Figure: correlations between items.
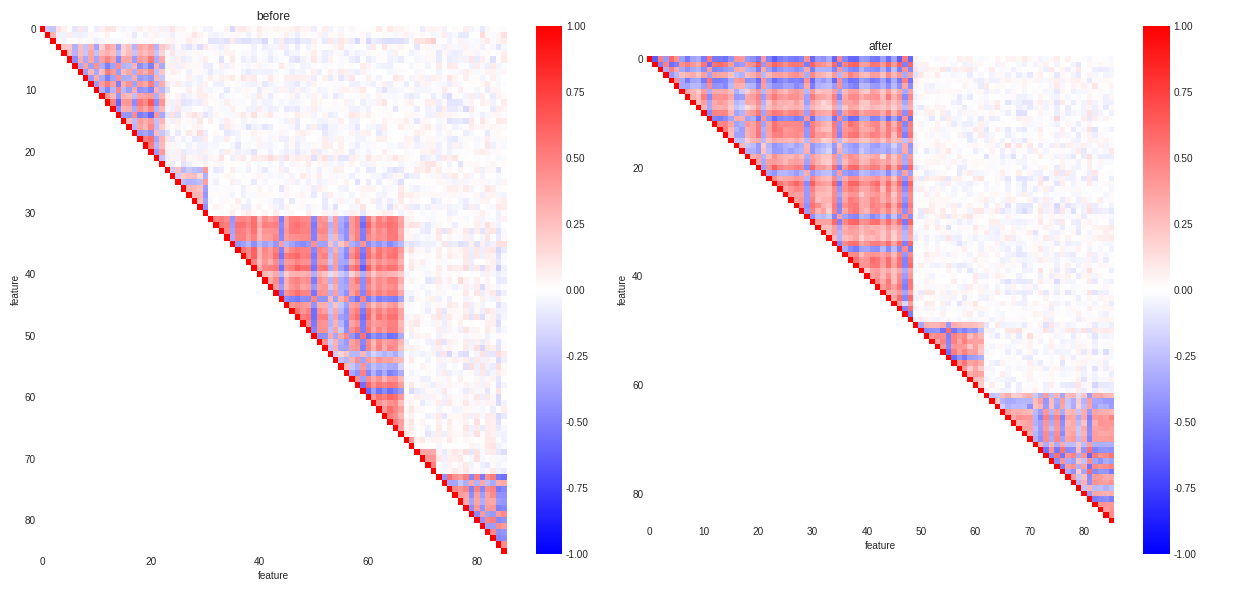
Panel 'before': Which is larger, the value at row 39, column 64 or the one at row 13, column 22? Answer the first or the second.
the first
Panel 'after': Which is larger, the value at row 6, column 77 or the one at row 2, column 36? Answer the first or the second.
the first
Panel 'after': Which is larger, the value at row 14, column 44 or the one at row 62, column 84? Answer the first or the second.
the first
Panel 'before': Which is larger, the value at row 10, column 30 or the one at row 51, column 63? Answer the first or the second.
the second
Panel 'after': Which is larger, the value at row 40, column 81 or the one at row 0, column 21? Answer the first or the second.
the second
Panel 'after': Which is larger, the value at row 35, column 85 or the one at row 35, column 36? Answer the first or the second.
the first
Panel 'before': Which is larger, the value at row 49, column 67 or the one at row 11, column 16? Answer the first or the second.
the second
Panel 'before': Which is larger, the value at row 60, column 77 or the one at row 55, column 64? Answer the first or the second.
the first
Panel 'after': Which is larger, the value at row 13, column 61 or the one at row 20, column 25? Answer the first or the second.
the second
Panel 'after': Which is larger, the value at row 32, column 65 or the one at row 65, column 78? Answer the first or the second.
the second
